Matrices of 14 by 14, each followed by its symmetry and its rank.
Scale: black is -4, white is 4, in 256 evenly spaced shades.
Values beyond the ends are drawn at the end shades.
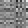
neither, rank two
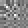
symmetric, rank three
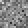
symmetric, full rank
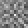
symmetric, rank three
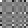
symmetric, rank one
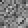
symmetric, full rank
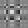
symmetric, rank one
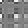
symmetric, rank one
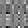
neither, rank two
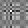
symmetric, rank one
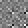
symmetric, rank three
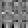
neither, rank two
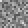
symmetric, full rank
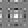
symmetric, rank one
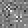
symmetric, rank three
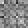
symmetric, rank three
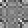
symmetric, rank three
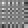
symmetric, rank one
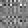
neither, rank two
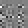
neither, rank two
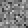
symmetric, full rank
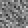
symmetric, full rank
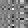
neither, rank two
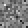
symmetric, full rank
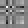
symmetric, rank one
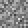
symmetric, full rank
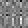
neither, rank two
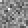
symmetric, full rank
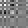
symmetric, rank one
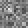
symmetric, rank three
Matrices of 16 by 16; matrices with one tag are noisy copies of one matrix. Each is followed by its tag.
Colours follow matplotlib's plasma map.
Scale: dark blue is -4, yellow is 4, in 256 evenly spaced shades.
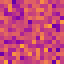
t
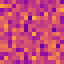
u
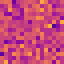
t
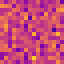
u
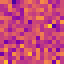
t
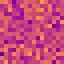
t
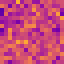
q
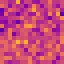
q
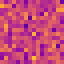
u
